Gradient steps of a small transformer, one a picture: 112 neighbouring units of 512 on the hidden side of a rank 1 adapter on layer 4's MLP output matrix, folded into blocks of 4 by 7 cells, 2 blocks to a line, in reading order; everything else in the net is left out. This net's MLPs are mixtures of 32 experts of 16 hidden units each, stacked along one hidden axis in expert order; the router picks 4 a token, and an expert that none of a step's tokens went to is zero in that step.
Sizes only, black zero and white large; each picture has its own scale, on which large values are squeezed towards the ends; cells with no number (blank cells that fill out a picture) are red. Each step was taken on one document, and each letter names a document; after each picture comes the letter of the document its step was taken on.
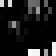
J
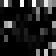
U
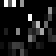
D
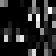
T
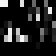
T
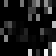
U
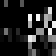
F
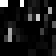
T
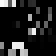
D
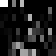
D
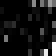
U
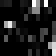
U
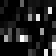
T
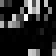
J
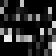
T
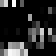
D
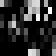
J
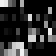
F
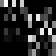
F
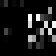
F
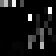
D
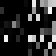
U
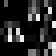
T
